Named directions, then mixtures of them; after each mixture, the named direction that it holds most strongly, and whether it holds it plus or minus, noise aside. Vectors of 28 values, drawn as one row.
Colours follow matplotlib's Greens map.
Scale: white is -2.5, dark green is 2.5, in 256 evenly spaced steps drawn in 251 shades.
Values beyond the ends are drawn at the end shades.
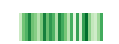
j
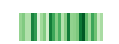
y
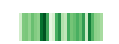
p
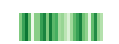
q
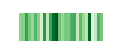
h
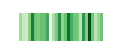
q, minus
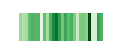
h, plus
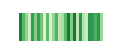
j, minus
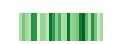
y, plus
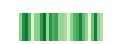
q, plus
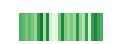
h, minus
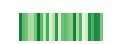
j, minus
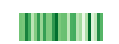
h, plus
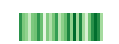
j, minus
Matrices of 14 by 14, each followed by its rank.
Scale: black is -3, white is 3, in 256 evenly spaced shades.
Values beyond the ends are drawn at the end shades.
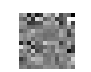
three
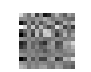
two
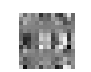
two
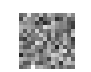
full rank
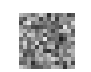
full rank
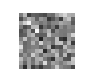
full rank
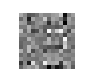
three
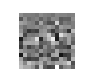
three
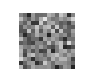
full rank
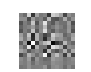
two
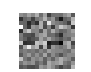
three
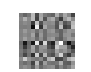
two
